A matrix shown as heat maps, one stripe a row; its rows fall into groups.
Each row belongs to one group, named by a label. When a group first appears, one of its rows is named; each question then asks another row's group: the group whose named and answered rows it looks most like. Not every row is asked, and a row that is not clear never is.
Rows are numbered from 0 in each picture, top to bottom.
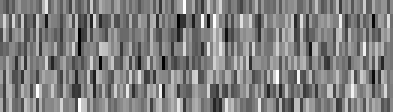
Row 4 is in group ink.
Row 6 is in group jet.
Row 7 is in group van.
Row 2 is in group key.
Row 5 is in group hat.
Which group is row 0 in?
key
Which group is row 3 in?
key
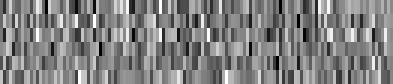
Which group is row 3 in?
ink
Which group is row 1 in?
ink
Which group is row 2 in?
jet
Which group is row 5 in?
van
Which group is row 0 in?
jet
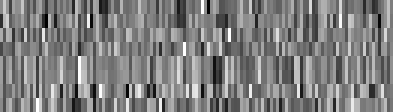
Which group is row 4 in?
van
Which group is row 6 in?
hat
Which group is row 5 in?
van
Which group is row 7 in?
jet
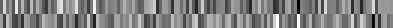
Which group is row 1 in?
hat
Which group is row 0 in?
ink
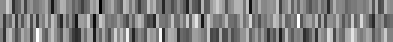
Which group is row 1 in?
hat
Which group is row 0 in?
ink
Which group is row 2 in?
jet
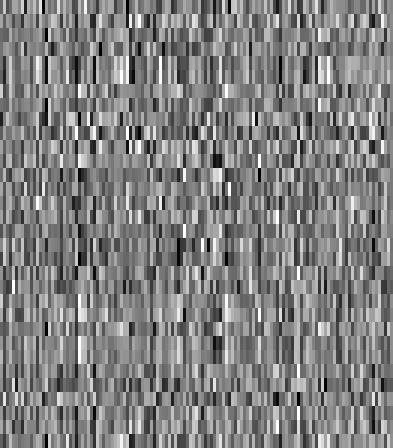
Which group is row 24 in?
van
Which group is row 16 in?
key
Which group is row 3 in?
ink
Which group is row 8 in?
key
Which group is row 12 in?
key
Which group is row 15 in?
hat
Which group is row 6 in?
van
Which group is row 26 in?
hat
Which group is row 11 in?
van
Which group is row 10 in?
hat
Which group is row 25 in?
van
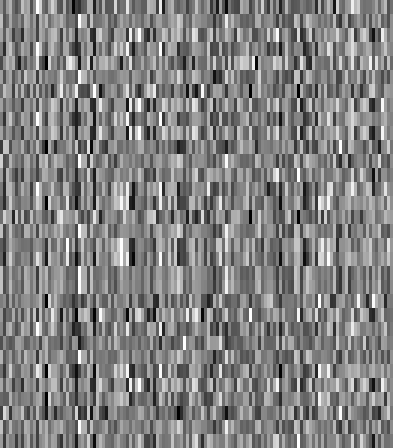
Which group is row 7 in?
hat
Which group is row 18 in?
jet
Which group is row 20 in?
van
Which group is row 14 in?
jet
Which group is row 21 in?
jet
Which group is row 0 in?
jet
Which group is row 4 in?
key
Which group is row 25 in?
van
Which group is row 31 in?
hat
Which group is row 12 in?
hat
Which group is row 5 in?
van
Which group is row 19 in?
van
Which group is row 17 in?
jet
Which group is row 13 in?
jet
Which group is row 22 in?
hat
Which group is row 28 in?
jet
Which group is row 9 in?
hat
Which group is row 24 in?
key
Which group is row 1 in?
van
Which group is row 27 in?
hat
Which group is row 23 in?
jet
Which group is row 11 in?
van
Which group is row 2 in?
hat
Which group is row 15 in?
ink
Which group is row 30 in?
van
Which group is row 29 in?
key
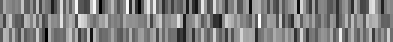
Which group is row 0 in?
ink
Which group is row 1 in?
van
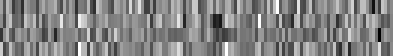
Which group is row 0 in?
hat
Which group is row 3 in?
van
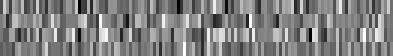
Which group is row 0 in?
key
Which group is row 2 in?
key
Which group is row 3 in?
key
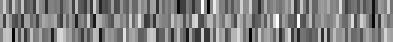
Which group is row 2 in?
ink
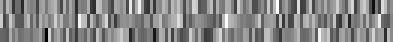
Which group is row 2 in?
jet
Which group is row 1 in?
van
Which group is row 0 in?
hat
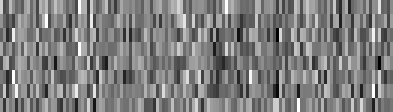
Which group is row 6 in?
ink
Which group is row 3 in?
van
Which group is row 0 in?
van
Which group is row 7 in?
hat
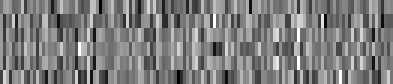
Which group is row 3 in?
van
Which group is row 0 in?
ink
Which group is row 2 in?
hat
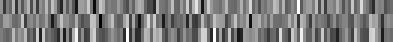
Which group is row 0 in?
hat
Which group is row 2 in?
ink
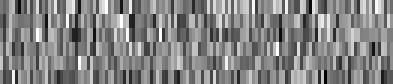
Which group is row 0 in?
key
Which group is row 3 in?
hat
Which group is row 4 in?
van
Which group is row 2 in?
jet
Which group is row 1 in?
jet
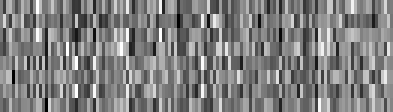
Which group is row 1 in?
key
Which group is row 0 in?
jet
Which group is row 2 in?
jet
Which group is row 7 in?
jet
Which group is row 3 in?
jet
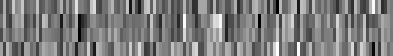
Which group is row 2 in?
key
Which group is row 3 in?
hat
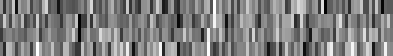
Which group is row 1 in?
key
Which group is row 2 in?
key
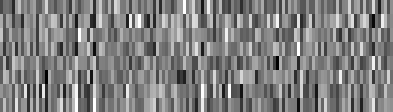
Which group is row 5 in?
key
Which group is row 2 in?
van
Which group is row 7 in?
ink
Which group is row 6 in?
ink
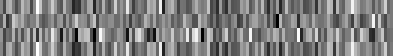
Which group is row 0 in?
jet
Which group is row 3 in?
jet
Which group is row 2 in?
hat
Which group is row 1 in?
ink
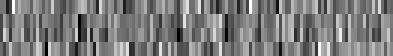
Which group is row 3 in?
jet
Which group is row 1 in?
key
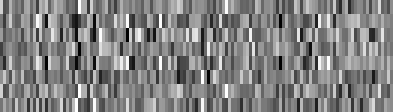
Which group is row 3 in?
key
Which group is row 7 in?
ink
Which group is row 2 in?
hat
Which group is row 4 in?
jet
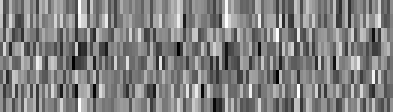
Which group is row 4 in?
jet
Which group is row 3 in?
key
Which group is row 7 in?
van
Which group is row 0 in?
van
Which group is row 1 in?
van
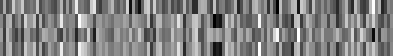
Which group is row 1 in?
van
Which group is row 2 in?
hat
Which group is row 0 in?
ink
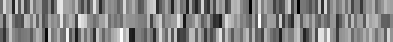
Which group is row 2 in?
jet
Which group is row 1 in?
van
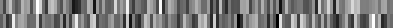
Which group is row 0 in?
jet
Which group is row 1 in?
ink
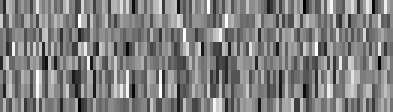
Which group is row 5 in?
jet
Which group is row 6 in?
jet
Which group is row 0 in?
jet
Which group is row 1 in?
van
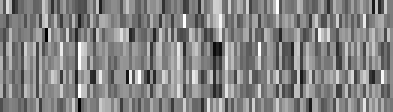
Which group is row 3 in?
van
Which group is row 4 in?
van
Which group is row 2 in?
jet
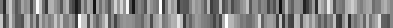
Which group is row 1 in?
van
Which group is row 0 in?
jet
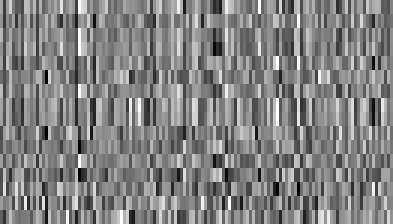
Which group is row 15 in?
jet
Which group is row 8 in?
hat
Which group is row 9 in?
key
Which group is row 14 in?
ink
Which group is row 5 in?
jet
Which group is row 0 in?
van
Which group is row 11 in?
van
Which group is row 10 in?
key
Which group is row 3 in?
van
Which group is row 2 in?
van
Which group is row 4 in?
hat
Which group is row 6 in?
van
